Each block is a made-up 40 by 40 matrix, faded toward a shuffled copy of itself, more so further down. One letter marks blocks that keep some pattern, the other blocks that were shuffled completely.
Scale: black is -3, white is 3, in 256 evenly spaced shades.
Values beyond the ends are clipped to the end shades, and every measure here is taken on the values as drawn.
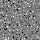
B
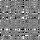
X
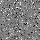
B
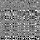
X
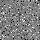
B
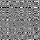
X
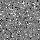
B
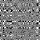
X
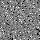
B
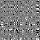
X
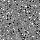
B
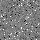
B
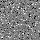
B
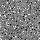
B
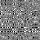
X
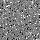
B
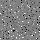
B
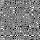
X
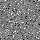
B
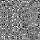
X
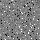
B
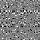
X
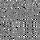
X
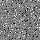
B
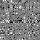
X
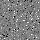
B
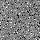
B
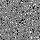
B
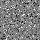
B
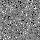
B
